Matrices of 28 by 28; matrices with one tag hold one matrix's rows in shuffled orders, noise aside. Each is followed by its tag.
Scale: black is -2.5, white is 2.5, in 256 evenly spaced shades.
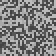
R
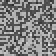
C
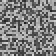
R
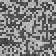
C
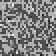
R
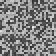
R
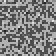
R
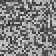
C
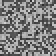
C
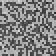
R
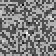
R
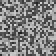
R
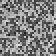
R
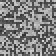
C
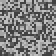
C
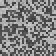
R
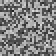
C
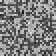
C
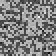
C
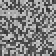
R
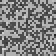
R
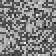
C
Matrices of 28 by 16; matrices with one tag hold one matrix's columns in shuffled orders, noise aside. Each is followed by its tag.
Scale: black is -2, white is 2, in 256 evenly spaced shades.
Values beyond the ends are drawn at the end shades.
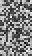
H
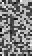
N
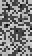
H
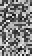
H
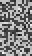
H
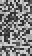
H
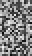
N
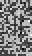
N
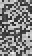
H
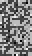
N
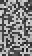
N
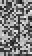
N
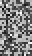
N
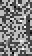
N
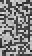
N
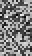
H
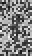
N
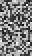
H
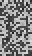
N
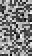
H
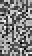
N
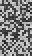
H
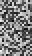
H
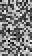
H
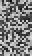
H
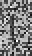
N
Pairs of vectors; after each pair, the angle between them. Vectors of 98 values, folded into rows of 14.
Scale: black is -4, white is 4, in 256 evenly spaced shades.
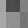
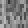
partly aligned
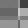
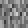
orthogonal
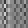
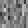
partly opposed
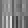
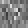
orthogonal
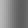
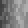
nearly opposite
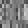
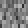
partly aligned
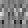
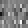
nearly opposite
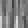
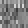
orthogonal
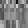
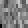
partly opposed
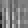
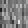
partly aligned
